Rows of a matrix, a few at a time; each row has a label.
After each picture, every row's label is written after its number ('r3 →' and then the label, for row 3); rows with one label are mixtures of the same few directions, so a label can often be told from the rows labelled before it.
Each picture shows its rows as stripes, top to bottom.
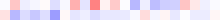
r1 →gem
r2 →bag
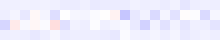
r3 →gem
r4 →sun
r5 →bag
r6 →sun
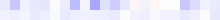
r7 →gem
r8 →sun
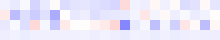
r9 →sun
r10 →bag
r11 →sun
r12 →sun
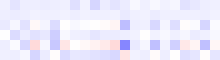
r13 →gem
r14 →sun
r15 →sun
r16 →bag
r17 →sun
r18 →sun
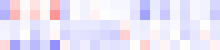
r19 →bag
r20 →bag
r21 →sun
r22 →sun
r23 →bag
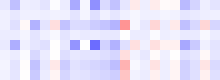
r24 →gem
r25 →gem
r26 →sun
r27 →sun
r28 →gem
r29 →sun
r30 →sun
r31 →sun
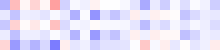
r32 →bag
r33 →gem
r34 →bag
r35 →gem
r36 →bag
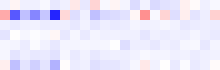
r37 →gem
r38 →bag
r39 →gem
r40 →bag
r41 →sun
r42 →bag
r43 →bag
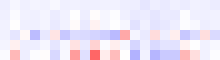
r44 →bag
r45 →gem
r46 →gem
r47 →sun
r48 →gem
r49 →gem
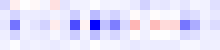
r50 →bag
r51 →gem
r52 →gem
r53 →gem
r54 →gem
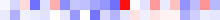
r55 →sun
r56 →gem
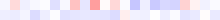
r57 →gem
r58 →sun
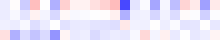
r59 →sun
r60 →sun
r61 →sun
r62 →bag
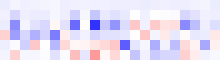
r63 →bag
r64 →gem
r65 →gem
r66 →bag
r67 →sun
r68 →gem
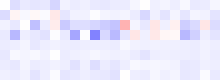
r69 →bag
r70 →bag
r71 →sun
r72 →gem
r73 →sun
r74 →bag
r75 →gem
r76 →sun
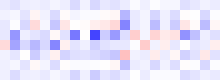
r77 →gem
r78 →sun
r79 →sun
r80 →gem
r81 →bag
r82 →sun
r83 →sun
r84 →gem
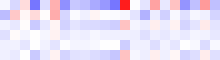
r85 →sun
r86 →bag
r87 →sun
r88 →bag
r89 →sun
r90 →sun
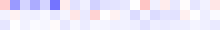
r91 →bag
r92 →gem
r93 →bag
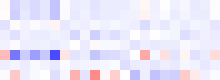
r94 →bag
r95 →bag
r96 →bag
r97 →gem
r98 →gem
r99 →bag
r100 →sun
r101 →gem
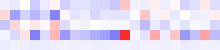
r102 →sun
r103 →bag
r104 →bag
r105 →sun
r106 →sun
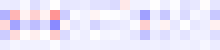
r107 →sun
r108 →bag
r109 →bag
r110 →bag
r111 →bag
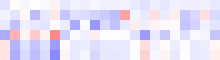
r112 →bag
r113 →sun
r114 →gem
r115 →bag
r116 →bag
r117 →bag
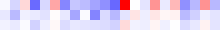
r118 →sun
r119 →gem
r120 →sun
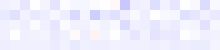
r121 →sun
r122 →gem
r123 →sun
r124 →gem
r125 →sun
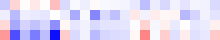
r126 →bag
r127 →gem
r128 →bag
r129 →bag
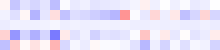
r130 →bag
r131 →sun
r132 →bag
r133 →bag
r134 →bag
